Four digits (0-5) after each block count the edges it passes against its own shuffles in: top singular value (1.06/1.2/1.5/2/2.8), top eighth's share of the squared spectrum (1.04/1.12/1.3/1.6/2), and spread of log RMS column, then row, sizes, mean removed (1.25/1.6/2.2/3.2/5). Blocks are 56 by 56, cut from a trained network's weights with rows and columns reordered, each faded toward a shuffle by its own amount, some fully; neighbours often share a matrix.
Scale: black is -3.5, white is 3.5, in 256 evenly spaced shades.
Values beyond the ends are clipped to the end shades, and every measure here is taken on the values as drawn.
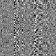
3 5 3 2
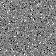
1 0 0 0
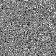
2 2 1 0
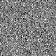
2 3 1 0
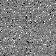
1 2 1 0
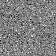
0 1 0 0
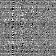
3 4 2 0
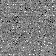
1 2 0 0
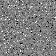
0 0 0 0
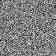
0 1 0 0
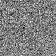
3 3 0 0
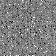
1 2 0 1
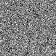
1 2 0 0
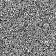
2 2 0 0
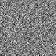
3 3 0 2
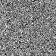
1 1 0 0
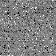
2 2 1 0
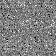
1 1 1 0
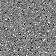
0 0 0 0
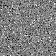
1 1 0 0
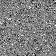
0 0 0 0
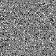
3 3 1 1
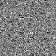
3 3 1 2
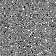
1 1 0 0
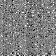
2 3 0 2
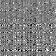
4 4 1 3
